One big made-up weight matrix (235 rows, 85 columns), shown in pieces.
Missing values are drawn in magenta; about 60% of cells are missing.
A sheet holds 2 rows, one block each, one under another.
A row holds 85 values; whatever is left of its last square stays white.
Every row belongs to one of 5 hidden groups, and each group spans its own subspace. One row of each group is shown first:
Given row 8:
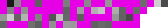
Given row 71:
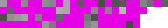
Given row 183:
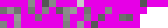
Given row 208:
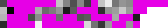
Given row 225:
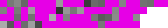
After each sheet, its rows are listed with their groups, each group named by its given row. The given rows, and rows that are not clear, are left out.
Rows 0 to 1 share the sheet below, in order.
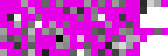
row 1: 225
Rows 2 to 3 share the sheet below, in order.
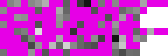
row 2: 183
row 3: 8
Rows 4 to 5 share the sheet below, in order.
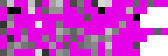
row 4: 208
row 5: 208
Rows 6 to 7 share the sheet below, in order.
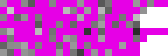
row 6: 208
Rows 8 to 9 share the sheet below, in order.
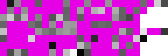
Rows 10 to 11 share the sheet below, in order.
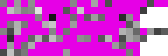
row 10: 8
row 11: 71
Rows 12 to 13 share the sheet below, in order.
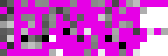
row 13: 225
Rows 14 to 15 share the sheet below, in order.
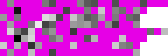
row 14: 208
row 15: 208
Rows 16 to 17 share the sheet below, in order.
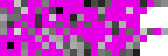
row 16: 225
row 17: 183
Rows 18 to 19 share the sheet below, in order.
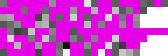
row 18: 183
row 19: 71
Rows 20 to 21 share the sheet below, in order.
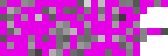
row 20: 225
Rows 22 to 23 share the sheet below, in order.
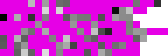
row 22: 8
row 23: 208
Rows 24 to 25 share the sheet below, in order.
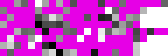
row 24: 225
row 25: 8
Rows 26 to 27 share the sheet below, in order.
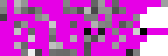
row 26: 183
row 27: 225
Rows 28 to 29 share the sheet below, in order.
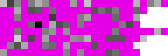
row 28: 208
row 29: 208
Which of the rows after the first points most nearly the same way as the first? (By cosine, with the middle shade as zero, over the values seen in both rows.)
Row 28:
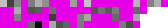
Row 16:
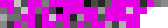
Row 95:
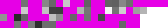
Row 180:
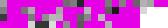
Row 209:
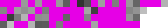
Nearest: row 180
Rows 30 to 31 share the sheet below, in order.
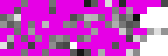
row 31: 71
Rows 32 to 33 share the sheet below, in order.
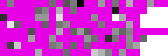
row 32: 183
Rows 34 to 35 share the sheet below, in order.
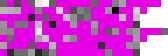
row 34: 8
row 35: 225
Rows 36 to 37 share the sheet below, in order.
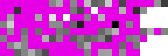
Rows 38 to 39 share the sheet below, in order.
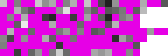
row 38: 208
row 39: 8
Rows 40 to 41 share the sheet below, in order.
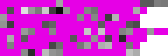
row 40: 225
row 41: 225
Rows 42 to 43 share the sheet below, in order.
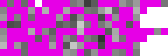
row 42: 225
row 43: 71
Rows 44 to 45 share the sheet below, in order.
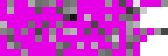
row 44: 71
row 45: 8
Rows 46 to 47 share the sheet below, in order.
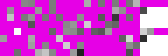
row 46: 183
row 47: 71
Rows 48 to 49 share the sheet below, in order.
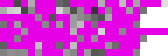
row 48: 8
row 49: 225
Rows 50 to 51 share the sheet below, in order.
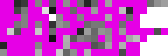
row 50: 71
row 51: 8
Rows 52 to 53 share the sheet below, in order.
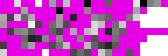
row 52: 225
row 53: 208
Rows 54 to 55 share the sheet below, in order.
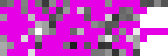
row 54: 183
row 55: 225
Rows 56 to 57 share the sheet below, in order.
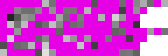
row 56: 183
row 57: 208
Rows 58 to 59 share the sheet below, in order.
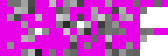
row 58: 71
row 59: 225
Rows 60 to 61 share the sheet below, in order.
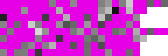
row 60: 71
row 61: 225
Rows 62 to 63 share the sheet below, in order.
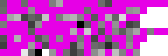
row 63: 208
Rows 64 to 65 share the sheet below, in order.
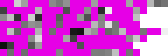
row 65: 8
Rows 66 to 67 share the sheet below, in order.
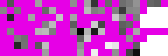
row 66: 183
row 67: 183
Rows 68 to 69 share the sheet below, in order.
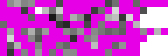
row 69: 71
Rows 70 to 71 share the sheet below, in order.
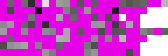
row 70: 8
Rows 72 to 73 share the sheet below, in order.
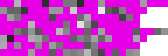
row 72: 71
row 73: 208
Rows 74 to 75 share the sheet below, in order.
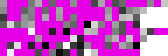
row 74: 183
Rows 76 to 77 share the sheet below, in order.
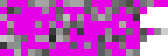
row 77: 8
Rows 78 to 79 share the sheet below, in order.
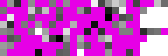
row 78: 183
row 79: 225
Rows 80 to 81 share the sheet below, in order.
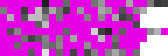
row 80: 71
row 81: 208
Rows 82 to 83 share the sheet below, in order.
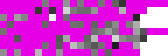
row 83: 183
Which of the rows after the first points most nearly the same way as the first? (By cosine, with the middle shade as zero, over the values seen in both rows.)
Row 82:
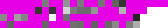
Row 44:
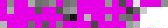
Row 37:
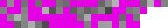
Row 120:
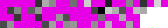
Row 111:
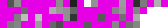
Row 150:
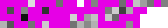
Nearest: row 44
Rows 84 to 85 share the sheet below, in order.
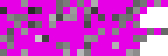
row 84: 208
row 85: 71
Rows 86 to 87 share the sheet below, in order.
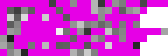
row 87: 208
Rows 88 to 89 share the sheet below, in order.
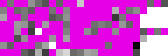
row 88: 183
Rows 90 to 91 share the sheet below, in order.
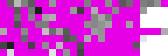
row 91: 183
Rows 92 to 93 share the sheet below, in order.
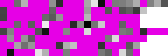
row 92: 208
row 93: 183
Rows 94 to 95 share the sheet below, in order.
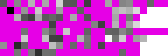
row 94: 208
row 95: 225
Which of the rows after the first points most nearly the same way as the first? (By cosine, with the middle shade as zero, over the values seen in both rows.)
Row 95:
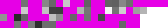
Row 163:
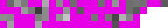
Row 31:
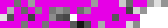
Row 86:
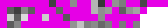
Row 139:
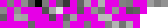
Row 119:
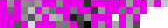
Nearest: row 119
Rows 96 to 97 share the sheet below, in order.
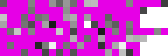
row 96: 183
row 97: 225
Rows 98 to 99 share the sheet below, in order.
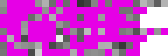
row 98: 183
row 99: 225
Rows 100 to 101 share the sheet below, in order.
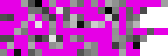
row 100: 225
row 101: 8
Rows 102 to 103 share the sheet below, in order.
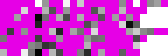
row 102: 225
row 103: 208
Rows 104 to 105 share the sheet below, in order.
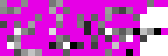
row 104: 183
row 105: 71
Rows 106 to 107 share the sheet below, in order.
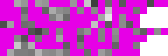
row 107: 225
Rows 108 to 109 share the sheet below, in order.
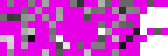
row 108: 183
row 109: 225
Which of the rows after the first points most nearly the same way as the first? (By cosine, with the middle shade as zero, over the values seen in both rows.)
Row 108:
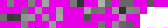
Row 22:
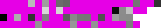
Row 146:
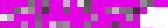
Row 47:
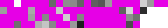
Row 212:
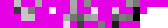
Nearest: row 47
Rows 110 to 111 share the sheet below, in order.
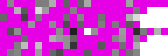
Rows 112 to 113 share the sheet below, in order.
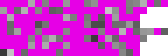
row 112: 225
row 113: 71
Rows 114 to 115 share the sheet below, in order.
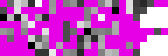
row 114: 71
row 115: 183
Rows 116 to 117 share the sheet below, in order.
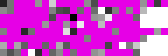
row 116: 71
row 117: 225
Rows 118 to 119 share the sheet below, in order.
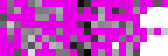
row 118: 183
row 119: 183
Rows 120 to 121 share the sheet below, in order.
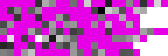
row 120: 71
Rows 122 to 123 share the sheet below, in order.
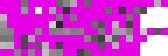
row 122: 8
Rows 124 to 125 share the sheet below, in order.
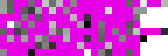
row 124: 183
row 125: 183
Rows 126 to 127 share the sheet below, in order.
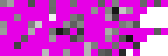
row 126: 8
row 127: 225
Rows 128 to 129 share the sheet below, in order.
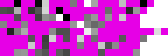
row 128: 71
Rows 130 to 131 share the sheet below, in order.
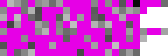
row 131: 183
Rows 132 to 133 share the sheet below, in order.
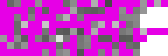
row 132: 208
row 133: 225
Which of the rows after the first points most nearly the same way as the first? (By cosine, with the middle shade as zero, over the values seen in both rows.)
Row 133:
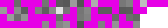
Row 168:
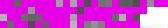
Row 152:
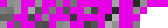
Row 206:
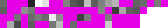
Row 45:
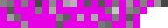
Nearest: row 168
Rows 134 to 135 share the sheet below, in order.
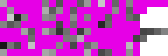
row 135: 71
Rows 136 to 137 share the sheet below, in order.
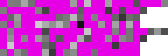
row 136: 225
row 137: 183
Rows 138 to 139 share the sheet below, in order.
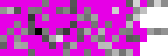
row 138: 71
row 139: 225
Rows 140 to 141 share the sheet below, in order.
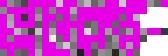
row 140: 71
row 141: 8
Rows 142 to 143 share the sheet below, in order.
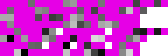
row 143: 208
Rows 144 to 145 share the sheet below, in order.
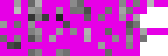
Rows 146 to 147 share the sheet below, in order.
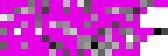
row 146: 8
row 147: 71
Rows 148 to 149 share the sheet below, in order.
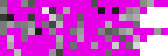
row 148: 8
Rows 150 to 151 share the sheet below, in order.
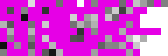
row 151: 8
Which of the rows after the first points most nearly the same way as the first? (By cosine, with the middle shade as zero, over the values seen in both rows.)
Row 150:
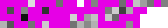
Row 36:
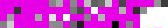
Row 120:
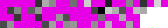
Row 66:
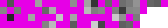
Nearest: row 66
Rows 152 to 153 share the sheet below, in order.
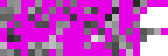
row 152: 183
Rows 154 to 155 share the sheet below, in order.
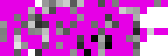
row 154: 225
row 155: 183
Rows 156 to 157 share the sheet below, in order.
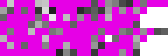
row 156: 8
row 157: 225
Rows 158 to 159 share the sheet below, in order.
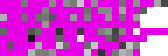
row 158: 183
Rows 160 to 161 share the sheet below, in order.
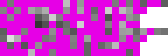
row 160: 225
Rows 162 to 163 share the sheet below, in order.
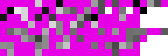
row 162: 71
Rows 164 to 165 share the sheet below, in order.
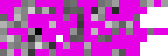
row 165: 225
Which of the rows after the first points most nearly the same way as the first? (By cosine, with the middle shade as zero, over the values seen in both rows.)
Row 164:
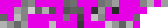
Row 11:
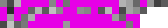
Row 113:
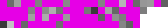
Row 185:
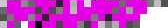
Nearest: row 185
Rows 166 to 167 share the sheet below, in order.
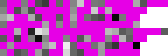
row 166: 183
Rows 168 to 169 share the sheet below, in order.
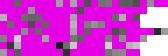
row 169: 8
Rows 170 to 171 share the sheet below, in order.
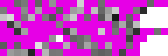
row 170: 183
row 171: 225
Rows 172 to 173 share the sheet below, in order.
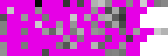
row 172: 225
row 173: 71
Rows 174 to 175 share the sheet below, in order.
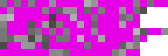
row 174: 183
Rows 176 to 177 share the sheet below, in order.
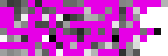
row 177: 8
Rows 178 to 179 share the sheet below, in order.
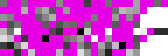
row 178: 225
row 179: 71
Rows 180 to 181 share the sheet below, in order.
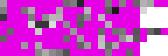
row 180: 183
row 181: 71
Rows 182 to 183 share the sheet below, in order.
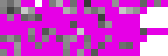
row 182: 225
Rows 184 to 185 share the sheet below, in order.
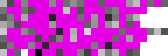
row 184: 208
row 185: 208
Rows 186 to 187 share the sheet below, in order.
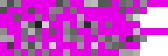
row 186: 208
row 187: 71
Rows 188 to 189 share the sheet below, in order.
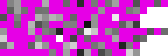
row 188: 183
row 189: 225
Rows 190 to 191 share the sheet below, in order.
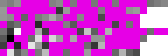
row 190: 225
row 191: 71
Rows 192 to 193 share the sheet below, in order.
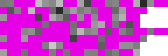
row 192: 225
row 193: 71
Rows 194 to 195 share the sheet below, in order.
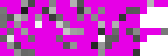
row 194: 225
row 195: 208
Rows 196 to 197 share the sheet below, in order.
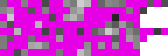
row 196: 183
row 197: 71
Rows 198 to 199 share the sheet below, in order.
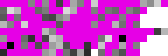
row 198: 208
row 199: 183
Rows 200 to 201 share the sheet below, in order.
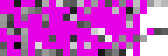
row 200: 71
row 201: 225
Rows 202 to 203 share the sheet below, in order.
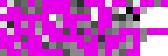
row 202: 71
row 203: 8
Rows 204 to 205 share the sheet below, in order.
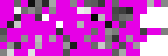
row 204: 208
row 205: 71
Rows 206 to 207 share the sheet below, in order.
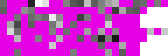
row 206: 8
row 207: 8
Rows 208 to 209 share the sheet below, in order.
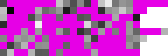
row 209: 183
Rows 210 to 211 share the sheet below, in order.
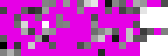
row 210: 208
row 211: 71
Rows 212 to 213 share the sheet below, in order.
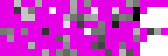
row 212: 8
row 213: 183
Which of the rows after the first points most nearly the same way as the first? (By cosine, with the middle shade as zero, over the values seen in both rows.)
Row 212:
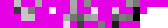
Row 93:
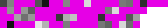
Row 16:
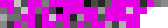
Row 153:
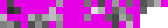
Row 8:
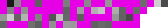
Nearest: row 153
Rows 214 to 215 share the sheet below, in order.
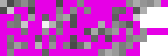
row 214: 208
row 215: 183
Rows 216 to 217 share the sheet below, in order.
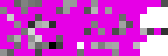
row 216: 183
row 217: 8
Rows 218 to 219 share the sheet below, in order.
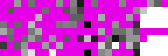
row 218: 183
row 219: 183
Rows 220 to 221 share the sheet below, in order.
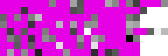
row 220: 225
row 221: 71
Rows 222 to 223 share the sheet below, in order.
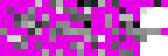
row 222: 183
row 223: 208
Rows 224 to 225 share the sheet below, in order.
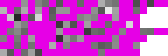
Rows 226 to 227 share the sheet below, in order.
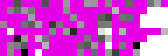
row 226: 183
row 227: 208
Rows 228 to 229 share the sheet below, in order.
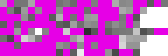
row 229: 225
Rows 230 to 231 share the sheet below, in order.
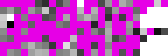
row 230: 183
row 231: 71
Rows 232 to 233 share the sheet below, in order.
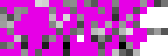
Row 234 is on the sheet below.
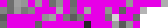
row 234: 183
